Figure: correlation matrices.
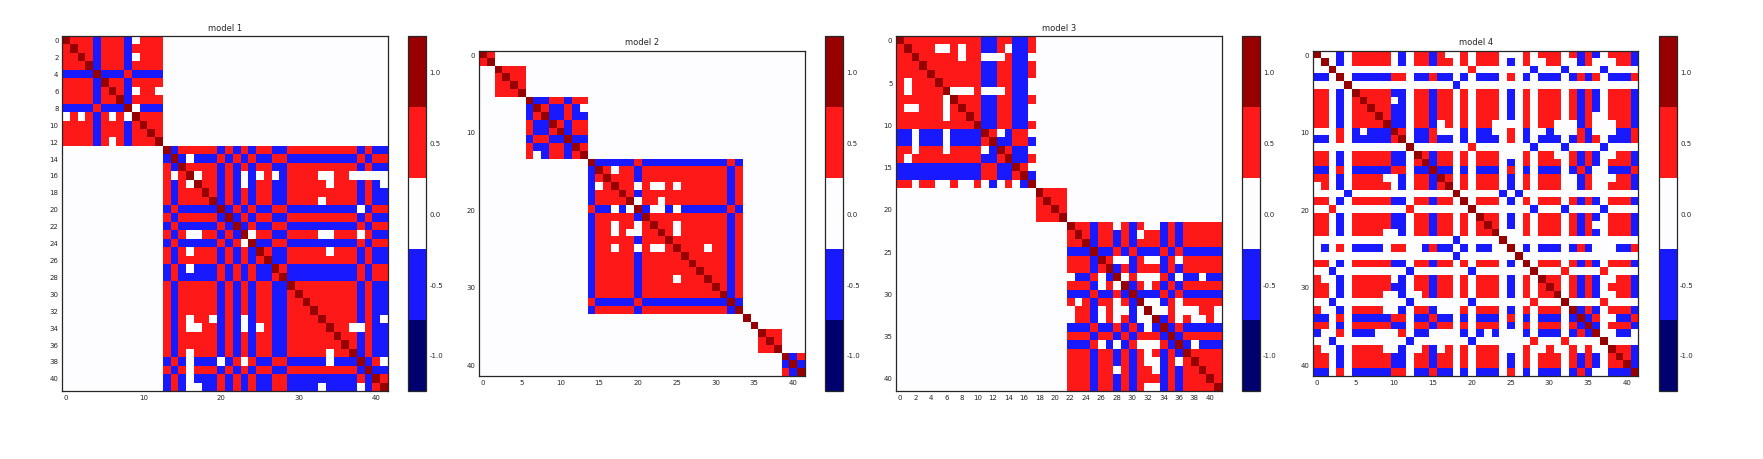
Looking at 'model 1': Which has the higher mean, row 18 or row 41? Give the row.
18
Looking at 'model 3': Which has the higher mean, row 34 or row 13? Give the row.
13
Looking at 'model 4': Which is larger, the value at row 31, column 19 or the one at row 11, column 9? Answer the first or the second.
the first
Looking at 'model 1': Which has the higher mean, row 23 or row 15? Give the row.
15
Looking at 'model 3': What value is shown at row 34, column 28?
0.5
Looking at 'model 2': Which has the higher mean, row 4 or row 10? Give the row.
4
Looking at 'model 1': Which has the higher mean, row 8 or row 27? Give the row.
8
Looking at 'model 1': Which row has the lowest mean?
20
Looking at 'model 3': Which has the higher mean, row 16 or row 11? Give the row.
11
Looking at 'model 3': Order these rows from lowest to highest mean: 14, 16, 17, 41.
16, 17, 41, 14
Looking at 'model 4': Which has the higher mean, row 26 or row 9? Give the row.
9
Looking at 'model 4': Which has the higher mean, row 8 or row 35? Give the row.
8
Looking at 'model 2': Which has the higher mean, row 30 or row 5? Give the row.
30
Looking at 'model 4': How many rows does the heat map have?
42
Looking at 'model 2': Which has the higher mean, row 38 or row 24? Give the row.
24
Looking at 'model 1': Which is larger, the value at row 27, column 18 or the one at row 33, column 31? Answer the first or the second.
the second
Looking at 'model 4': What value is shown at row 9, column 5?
0.5
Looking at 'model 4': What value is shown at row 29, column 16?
0.5
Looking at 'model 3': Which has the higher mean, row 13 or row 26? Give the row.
26
